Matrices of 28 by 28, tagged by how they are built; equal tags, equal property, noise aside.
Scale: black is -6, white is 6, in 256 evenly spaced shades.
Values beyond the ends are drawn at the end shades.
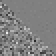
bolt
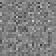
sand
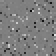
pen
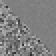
bolt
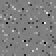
pen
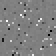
pen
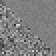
bolt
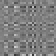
sand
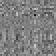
sand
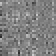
sand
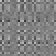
sand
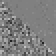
bolt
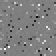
pen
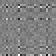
sand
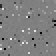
pen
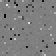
pen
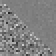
bolt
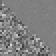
bolt
